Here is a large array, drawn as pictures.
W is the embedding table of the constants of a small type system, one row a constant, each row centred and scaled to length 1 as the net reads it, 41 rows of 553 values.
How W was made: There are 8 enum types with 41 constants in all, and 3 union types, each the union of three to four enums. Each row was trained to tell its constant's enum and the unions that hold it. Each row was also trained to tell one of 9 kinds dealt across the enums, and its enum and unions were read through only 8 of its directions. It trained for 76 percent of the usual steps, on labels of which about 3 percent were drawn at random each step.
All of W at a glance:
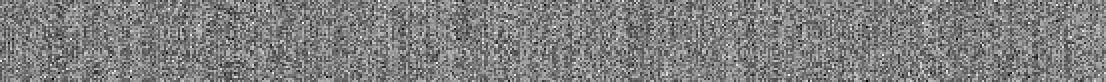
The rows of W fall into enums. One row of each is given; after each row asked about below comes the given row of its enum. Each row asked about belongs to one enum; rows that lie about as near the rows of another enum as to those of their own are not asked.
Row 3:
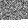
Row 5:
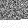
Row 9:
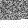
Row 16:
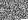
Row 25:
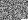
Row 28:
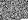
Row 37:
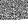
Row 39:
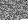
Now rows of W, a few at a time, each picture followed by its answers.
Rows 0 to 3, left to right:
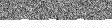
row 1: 25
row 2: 28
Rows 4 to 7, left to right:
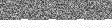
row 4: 28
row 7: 16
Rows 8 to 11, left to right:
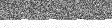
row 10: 37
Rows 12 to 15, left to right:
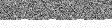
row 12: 37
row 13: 39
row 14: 16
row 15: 28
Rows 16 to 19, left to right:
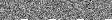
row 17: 16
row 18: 39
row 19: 5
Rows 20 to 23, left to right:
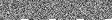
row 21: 25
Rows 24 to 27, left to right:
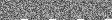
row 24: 39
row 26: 25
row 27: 25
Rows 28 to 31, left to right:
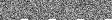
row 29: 16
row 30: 9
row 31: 39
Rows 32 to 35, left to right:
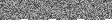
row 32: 16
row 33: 28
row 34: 25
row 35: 5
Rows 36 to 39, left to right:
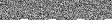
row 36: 28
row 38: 9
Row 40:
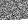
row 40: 39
